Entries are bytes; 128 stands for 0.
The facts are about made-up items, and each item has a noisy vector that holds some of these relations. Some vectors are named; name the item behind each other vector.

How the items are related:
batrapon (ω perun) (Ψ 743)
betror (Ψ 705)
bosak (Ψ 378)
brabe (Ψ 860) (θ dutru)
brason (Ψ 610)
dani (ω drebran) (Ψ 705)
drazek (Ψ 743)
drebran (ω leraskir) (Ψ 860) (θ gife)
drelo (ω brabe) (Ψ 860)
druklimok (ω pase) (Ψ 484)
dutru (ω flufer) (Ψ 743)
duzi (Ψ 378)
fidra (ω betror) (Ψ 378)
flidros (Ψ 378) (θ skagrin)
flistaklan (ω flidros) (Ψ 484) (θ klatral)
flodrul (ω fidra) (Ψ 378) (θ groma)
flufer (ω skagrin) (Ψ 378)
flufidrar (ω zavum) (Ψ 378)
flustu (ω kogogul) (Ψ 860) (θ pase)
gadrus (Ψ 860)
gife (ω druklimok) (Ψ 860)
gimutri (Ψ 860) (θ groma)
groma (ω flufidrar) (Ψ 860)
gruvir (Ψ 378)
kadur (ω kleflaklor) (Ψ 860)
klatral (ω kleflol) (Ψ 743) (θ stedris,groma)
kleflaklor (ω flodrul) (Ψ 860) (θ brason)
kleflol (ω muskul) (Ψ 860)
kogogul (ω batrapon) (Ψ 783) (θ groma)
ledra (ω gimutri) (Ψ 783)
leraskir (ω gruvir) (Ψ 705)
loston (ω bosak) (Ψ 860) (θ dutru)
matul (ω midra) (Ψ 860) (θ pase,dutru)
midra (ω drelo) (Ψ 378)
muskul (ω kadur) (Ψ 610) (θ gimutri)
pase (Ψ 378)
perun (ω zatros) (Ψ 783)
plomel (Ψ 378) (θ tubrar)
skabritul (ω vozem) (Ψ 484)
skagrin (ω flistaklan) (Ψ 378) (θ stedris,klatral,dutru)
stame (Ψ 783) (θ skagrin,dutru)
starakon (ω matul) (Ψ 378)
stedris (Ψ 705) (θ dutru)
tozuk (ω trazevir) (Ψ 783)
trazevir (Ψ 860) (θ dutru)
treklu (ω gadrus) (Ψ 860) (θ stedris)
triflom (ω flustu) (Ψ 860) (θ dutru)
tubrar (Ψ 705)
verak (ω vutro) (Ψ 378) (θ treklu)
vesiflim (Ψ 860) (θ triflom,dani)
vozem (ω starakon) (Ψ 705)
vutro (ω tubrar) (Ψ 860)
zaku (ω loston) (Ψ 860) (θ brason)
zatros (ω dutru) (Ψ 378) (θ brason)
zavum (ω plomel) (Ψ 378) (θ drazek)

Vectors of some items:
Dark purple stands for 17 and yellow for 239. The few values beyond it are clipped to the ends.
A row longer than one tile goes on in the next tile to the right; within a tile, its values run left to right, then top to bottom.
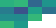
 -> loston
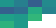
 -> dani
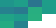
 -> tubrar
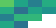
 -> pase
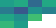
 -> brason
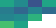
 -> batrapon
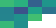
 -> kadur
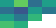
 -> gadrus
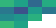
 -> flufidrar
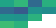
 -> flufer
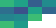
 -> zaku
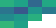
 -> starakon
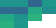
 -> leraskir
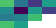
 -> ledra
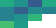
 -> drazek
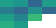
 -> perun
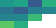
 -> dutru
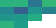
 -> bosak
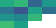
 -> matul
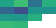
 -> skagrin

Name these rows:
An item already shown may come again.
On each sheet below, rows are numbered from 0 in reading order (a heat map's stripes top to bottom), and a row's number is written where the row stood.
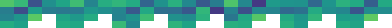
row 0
kleflol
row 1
gruvir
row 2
kleflaklor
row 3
triflom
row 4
klatral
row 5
leraskir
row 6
muskul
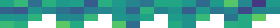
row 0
flufer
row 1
dutru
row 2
betror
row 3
stame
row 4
klatral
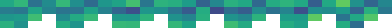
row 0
vutro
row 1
verak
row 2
skagrin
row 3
flustu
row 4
zatros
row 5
muskul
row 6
gife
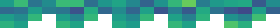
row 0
drebran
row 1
drelo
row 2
kogogul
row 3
brabe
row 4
treklu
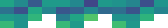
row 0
stedris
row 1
skabritul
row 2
vozem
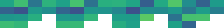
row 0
skagrin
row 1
skagrin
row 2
muskul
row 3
druklimok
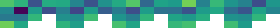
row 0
gimutri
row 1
tozuk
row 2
trazevir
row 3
flidros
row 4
vozem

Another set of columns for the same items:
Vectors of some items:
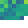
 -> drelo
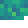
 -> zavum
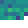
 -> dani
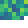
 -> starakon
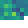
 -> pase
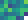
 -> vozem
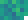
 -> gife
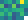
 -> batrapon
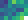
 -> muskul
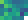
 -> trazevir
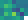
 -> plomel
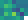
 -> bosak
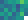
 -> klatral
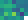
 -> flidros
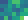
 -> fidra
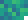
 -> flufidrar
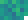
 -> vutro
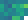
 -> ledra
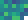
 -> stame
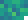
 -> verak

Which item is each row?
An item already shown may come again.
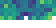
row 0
tubrar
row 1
muskul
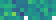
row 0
flidros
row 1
treklu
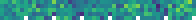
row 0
drebran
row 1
vozem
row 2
stedris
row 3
leraskir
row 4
kogogul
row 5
drazek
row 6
zatros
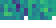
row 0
drazek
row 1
flustu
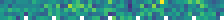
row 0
leraskir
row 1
skabritul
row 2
perun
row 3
vozem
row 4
brason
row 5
dutru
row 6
klatral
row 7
brabe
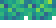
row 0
skagrin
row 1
zatros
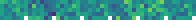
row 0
triflom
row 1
betror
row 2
flistaklan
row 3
druklimok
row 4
kleflol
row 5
flufer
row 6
druklimok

